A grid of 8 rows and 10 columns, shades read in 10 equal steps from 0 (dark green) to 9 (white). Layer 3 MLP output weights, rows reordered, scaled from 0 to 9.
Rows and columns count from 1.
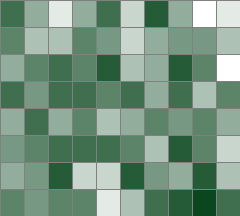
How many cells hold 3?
16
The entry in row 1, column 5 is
2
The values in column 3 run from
1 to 8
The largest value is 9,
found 2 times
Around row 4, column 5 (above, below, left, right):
1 6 2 2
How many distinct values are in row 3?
6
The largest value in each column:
5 6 8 7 8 7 6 5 9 9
